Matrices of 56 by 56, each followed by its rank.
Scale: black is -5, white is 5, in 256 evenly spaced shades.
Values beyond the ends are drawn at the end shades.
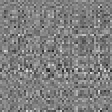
five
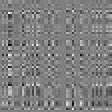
two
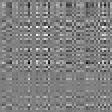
two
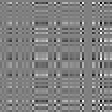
one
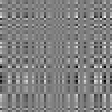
one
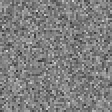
full rank
